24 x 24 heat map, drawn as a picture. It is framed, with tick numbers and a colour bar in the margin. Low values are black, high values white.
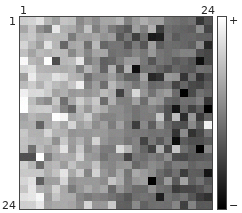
The field climbs toward the left. No row or column stands out. There are no regular stripes.
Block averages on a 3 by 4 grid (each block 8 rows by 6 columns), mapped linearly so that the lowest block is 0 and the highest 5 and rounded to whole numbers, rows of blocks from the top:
5 3 1 0 / 5 4 2 0 / 5 3 2 0
